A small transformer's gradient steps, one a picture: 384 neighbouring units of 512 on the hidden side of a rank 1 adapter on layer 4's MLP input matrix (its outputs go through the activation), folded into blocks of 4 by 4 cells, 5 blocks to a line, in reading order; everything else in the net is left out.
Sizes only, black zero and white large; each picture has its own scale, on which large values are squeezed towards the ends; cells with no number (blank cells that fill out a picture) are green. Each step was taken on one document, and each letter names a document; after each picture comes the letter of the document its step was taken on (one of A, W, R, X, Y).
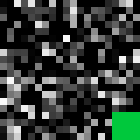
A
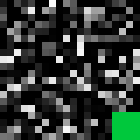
A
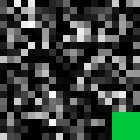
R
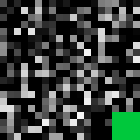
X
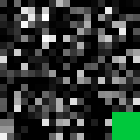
R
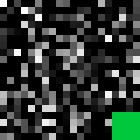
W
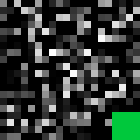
X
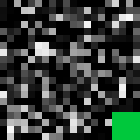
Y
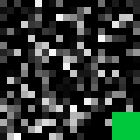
X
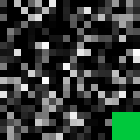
Y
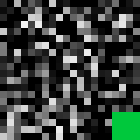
Y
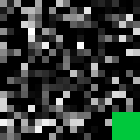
W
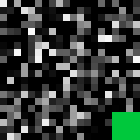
X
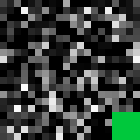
W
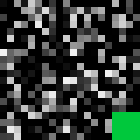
A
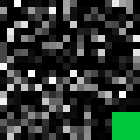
A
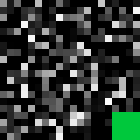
X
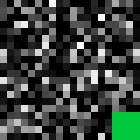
Y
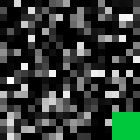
W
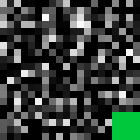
R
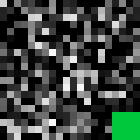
Y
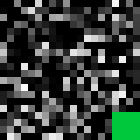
Y
